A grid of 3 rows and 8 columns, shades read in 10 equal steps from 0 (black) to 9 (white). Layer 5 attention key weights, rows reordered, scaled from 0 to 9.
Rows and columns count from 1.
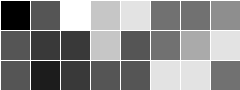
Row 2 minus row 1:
3 -1 -7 0 -5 0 2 3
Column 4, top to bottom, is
7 7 3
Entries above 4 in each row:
4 3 2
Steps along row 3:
down up up same up same down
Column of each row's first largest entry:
3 8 6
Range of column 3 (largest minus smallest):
7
